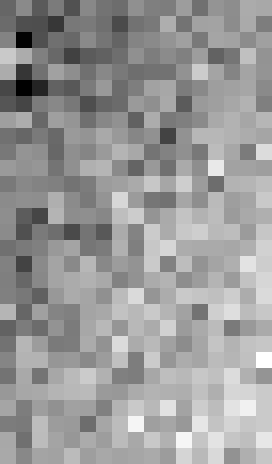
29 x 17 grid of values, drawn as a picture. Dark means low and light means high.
Slope: up to the bottom right. Mirror symmetry: none. Ninth with the lowest average: top left. Odd patch: rougher, in the top left.
